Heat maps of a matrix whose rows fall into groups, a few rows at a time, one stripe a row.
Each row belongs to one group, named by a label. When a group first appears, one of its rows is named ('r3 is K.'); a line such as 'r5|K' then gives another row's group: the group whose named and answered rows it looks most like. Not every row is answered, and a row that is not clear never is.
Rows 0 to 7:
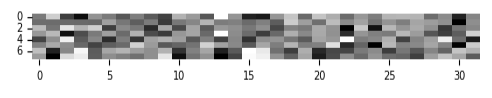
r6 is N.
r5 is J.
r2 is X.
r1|J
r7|N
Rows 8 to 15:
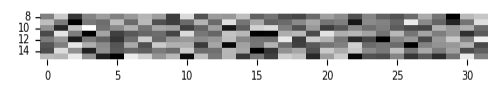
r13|N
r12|J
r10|N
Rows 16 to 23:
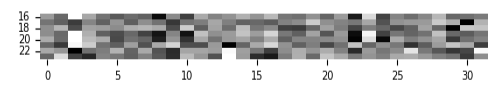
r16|X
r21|N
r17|J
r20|X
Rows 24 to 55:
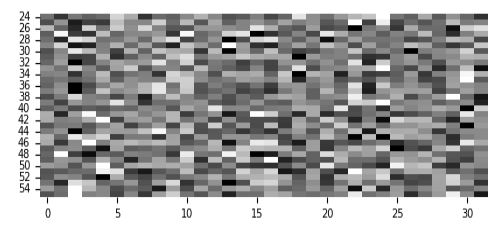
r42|X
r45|X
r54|X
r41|N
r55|N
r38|N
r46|N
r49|J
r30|N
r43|J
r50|X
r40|J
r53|N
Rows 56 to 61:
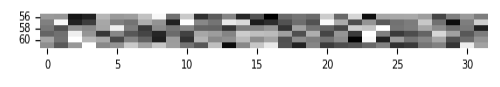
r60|X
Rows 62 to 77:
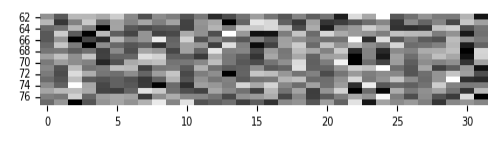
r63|N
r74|X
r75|J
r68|J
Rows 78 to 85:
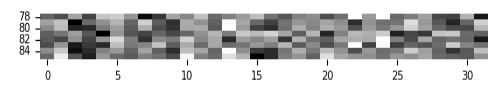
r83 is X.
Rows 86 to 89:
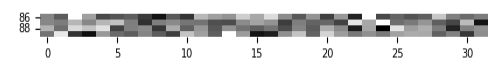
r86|X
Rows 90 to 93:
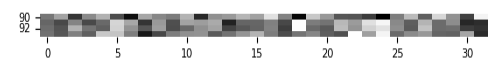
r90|J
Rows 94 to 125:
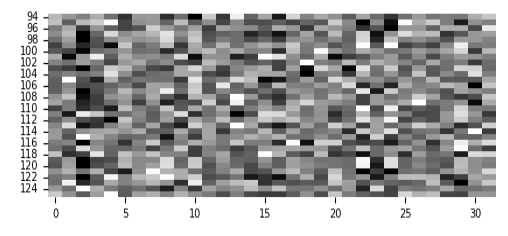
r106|J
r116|J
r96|J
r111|N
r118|N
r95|X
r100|J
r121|J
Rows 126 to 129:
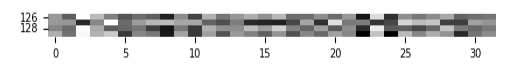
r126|X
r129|X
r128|X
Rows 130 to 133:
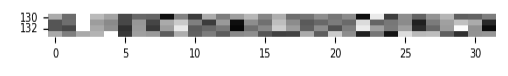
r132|N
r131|N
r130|X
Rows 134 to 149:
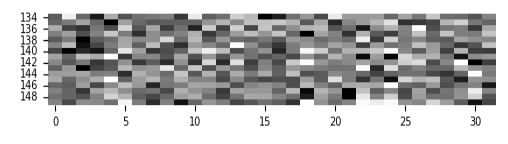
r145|X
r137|J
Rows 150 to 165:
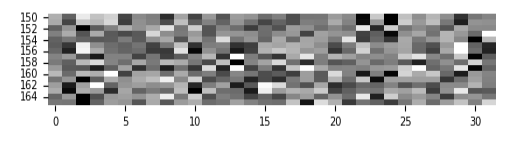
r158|N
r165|J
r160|X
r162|N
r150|X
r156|N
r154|J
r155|N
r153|J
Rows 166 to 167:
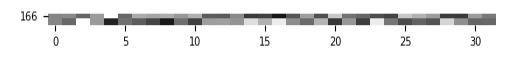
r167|X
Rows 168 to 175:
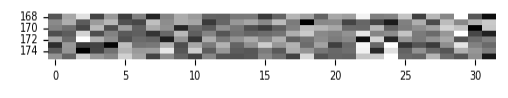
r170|J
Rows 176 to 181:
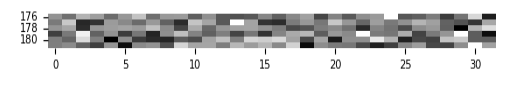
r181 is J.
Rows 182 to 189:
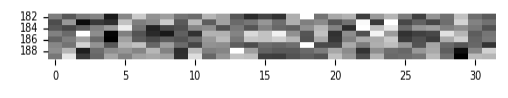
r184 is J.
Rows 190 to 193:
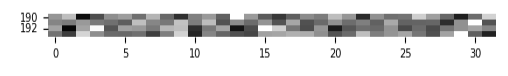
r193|N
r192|N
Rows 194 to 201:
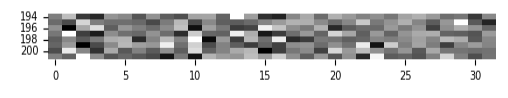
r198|J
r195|N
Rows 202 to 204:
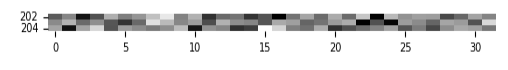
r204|N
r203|J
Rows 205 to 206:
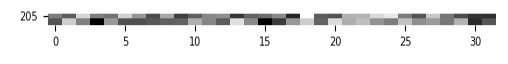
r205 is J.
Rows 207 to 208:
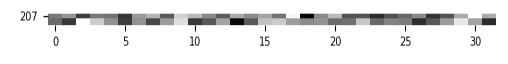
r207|J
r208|N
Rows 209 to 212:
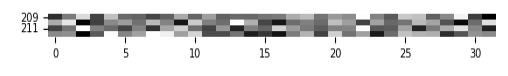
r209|N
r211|N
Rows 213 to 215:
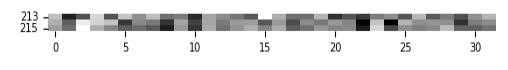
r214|X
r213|N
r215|X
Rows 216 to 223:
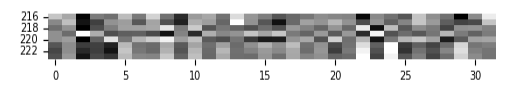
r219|X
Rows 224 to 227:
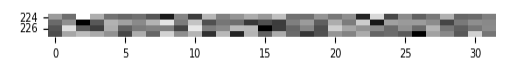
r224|X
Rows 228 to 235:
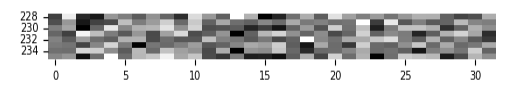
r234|N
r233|J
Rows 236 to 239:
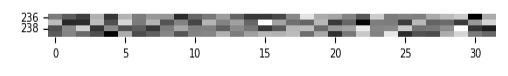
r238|N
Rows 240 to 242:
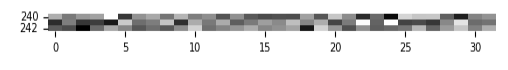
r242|J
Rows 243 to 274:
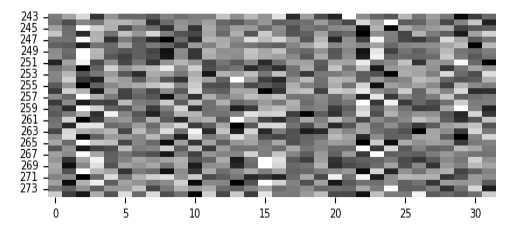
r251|N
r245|X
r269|N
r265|X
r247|X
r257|X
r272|N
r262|N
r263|N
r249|X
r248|J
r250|X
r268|N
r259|N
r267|X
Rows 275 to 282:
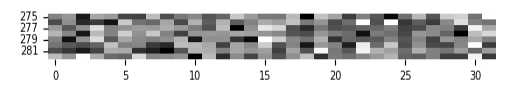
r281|J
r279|N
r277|N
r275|J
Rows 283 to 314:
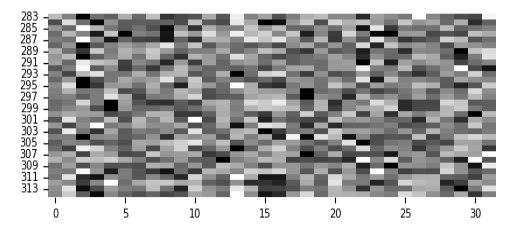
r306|N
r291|X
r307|J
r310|X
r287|X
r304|J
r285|X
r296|J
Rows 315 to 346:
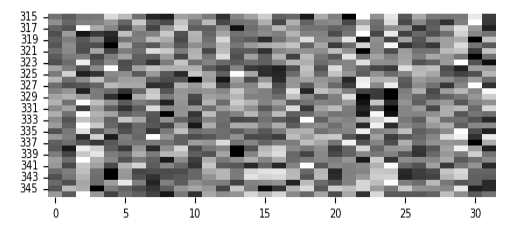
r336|J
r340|X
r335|N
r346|X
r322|J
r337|J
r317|N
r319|J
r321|J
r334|X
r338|N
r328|J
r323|N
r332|X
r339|N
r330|X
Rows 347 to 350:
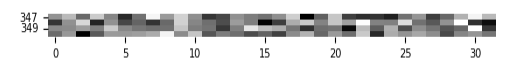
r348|N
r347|J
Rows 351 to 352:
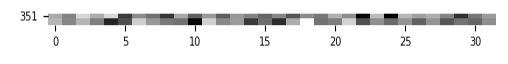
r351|X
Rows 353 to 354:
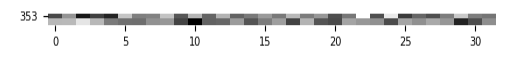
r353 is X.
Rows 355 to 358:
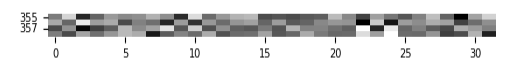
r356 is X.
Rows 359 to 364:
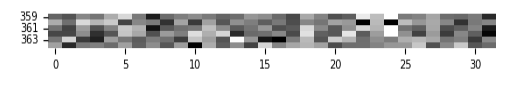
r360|X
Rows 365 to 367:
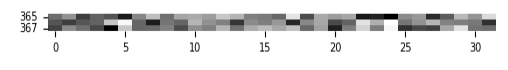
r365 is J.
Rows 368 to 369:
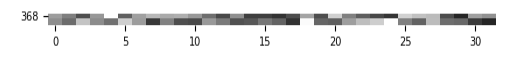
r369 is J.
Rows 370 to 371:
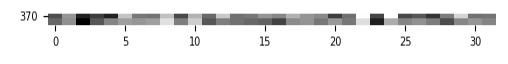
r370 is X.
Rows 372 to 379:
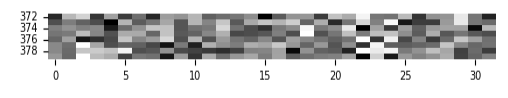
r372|N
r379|X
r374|J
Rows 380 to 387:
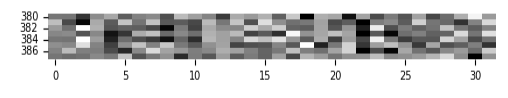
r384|X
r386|J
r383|J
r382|X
